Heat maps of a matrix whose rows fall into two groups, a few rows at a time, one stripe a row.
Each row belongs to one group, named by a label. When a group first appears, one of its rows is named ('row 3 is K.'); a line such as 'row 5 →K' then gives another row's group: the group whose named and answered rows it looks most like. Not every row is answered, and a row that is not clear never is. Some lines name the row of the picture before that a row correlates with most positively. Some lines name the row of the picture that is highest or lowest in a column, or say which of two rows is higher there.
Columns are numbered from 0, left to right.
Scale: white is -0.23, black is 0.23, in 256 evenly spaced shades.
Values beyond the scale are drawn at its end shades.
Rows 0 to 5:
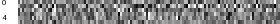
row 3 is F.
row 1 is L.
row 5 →L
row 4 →F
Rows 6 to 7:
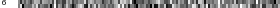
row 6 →L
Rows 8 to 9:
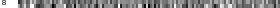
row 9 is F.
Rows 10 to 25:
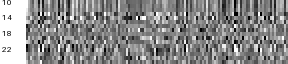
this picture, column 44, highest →13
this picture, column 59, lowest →14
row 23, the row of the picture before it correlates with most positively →9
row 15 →F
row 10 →F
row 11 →F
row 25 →F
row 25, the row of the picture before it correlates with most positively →9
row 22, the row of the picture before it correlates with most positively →8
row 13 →F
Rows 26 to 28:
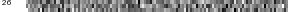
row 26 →L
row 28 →F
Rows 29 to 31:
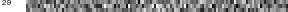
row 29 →L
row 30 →F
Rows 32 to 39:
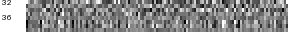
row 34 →L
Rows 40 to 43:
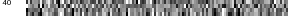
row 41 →F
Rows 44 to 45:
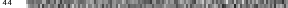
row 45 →F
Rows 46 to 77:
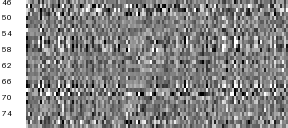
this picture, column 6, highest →68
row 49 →L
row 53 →F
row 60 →L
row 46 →F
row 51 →L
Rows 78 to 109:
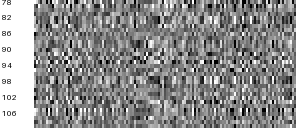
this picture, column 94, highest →79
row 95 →F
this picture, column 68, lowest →79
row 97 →L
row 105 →F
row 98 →L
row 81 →F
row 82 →L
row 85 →F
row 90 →F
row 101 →L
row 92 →L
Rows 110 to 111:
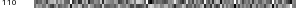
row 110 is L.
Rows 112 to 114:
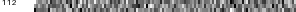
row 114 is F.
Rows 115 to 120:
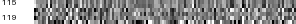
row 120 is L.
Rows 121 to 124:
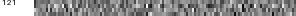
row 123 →F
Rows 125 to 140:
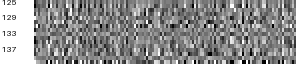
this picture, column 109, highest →130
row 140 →F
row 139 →L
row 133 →F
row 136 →F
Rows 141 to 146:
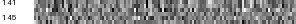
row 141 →L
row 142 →L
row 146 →F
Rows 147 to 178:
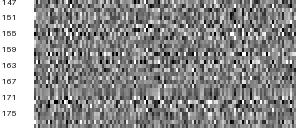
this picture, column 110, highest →172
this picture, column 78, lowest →172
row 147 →L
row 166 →L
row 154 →L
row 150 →F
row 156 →L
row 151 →F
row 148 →L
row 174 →L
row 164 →F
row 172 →L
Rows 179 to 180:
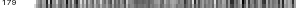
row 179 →F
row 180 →F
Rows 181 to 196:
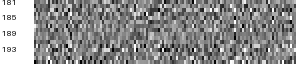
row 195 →F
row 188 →L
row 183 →L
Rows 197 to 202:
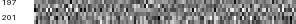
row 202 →L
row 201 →L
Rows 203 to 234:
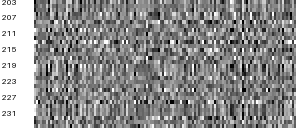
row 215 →L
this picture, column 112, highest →206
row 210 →F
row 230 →F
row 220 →F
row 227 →L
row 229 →F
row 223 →F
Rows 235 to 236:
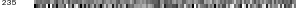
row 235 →L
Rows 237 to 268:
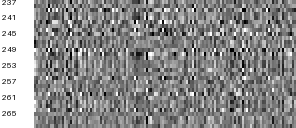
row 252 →F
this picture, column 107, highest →249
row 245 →L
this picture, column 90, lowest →249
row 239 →F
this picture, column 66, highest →245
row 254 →L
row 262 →F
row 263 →F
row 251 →L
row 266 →L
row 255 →F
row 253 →F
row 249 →F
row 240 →L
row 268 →L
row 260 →F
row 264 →F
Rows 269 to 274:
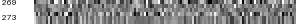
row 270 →L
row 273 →F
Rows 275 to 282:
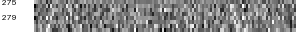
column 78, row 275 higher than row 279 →Yes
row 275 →F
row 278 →L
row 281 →F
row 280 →L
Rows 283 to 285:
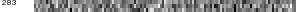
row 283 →F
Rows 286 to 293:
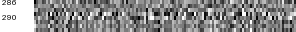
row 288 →L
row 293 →L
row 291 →L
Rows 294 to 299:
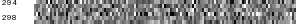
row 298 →F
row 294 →F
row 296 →F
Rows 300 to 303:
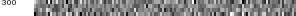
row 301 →L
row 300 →F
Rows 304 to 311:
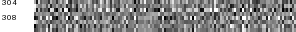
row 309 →F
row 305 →F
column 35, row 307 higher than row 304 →No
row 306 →L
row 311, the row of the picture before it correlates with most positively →302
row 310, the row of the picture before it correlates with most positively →303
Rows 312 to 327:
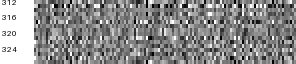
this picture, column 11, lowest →324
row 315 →L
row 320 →F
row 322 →F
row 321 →L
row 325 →L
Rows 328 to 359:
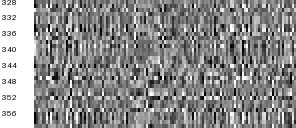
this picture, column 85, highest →351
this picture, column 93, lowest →351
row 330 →F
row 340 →F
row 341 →F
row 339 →F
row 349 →L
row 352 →L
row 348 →L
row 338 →F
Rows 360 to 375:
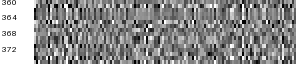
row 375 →L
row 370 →L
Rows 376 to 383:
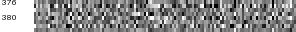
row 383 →L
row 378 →F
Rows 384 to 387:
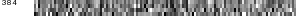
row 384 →L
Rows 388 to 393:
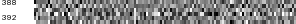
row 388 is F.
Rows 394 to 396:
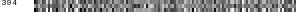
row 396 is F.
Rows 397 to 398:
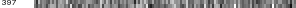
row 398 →L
